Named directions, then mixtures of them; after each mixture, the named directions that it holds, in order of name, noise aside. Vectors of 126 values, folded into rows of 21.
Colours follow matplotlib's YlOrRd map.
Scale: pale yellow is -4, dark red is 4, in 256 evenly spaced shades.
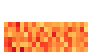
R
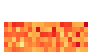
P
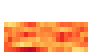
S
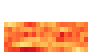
S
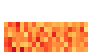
R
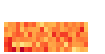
R, S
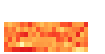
P, S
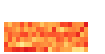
P, S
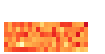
P, S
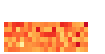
P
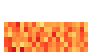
R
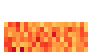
R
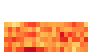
P, S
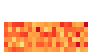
P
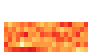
P, S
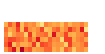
R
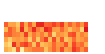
R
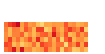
P, R
